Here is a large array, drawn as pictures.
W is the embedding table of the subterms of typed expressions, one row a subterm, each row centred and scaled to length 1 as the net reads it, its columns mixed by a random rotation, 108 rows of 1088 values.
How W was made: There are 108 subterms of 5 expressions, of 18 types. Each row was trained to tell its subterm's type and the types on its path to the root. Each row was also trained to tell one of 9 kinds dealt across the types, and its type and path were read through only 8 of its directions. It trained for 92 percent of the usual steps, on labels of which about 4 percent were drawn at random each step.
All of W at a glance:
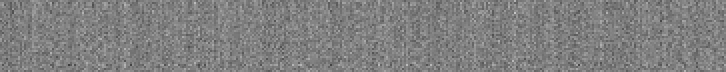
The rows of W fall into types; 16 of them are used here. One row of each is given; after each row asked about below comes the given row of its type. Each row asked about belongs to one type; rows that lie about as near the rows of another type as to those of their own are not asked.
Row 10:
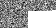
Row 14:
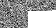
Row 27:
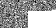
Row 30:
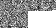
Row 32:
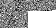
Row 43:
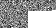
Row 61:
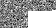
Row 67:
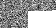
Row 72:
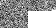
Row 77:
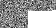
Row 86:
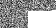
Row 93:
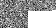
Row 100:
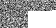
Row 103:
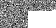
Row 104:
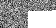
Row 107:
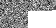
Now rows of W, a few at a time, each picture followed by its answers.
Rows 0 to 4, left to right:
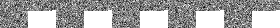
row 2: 30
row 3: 10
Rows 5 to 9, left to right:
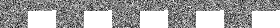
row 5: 72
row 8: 72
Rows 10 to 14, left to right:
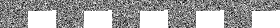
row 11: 72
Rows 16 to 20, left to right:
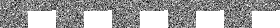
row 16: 61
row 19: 32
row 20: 30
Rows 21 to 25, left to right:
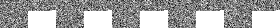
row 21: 107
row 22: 61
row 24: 67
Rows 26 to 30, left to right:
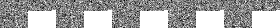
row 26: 27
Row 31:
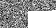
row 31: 67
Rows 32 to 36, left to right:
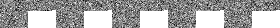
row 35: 100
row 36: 107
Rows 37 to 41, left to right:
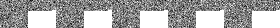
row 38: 103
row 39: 43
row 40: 30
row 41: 43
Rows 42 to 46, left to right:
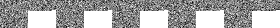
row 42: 27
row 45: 100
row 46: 67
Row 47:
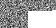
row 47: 86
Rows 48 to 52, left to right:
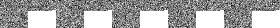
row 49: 43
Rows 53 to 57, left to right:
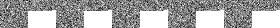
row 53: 107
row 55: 27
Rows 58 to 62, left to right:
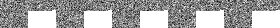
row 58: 103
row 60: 10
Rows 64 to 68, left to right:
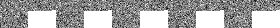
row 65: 67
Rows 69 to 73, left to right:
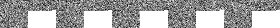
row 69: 43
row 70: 107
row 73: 10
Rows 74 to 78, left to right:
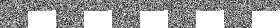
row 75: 32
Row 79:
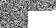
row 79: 72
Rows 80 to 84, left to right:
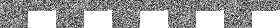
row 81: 77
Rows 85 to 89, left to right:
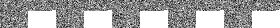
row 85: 32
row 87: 30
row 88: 72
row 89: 30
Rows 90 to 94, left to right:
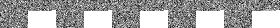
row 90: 43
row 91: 86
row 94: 10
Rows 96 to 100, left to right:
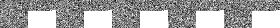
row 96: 77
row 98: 77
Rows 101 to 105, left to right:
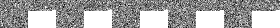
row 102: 103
